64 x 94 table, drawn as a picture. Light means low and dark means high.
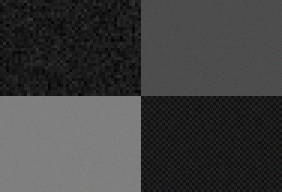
The table splits into 2 rows of 2 panels. Panel 1,1: very high, fine-grained, faint in contrast. Panel 1,2: high, flat. Panel 2,1: middling, flat. Panel 2,2: very high, checkered, faint in contrast.
